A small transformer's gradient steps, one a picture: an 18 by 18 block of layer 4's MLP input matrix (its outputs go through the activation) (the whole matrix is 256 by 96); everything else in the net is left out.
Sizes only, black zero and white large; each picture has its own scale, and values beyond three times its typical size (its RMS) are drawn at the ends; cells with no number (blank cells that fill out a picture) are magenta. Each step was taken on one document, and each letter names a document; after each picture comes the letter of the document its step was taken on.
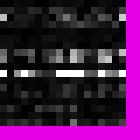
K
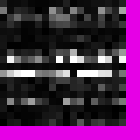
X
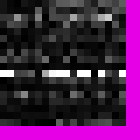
K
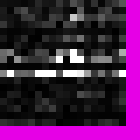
K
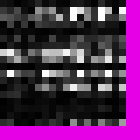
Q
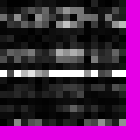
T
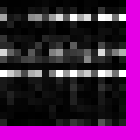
Q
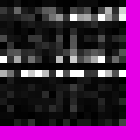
Q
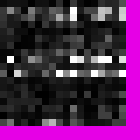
X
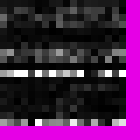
T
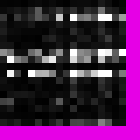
Q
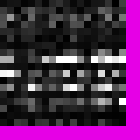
X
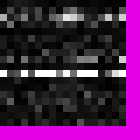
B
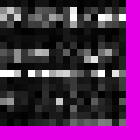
Q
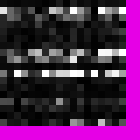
K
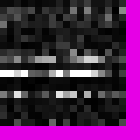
B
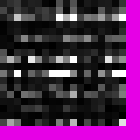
X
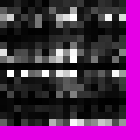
T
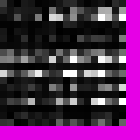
X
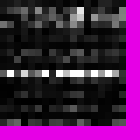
T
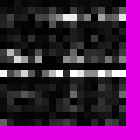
K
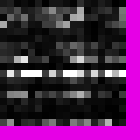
T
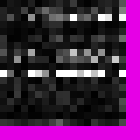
X
